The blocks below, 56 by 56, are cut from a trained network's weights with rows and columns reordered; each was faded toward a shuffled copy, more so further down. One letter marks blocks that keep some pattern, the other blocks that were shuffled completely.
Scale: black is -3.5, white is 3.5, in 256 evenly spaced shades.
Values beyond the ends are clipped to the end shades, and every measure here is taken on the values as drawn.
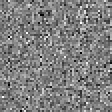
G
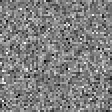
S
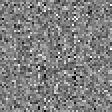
G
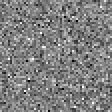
S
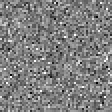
S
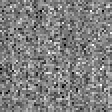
G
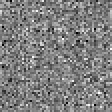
G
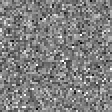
S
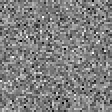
S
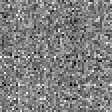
G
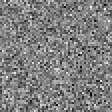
S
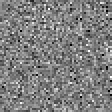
G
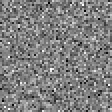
S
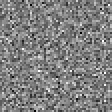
G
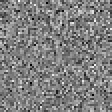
G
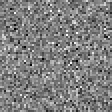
G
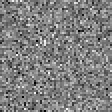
S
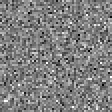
S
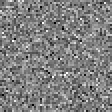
S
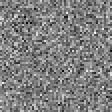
G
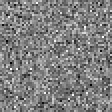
S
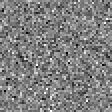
S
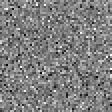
S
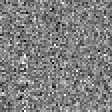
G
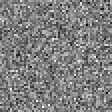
S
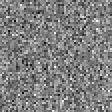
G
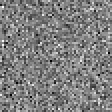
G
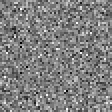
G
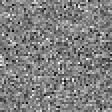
S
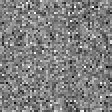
G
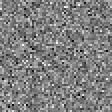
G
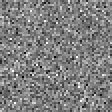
S
